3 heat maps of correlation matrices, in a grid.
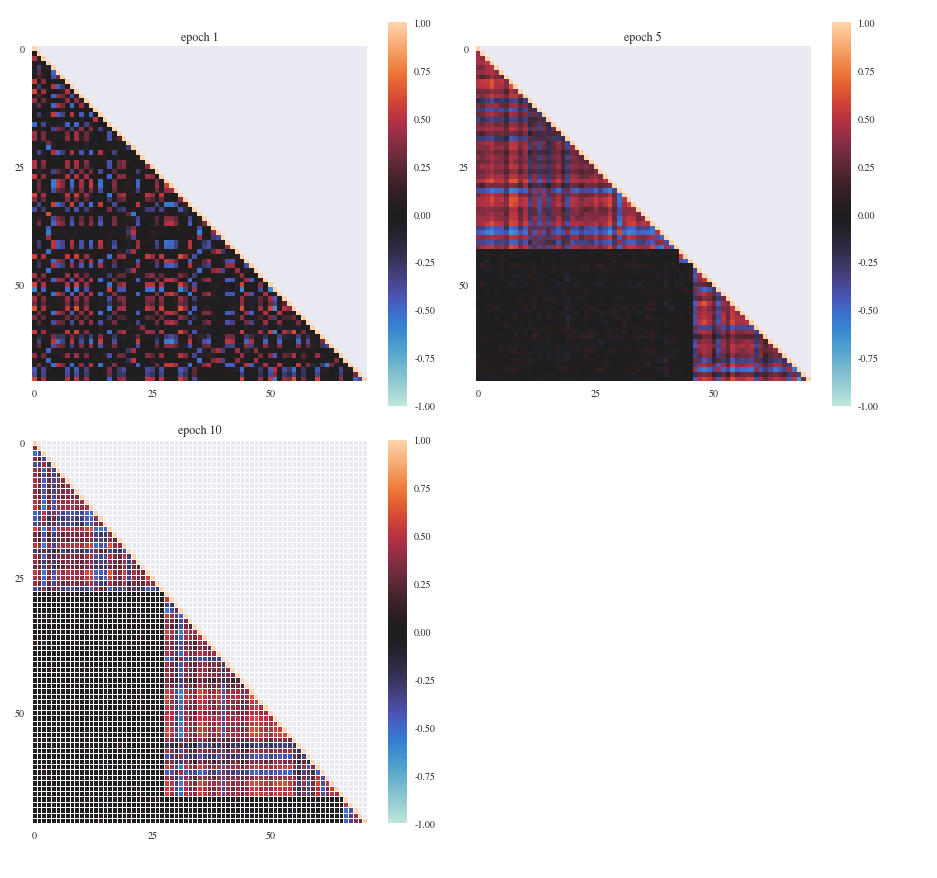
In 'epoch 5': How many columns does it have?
71
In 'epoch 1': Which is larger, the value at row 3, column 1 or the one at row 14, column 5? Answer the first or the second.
the first
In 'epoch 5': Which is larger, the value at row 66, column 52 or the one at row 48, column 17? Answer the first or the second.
the second
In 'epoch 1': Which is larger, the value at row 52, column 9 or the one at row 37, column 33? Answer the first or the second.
the first
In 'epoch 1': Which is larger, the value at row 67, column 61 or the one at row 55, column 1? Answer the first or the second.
the second
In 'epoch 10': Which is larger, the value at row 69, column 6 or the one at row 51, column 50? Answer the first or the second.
the second
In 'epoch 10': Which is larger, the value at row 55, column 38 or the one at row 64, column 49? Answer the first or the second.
the second
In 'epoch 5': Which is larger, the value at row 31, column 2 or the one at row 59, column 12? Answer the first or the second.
the first
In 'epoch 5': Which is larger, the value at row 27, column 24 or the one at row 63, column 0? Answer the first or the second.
the first
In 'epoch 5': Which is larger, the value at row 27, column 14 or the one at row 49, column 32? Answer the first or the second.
the first
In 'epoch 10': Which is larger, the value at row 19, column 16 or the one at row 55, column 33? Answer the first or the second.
the first
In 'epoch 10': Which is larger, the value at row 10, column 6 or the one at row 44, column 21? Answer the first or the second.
the first
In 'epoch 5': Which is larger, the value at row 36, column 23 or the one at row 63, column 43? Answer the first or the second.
the first
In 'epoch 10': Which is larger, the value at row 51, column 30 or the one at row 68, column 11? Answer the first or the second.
the second
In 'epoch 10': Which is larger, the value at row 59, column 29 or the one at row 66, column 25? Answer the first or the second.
the first
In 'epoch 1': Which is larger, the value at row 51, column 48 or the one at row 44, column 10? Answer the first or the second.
the second
